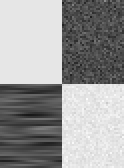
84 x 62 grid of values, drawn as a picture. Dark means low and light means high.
It is made of 2 by 2 panels. Panel 1,1: very high, flat. Panel 1,2: low, fine-grained. Panel 2,1: low, streaked across. Panel 2,2: very high, fine-grained, faint in contrast.
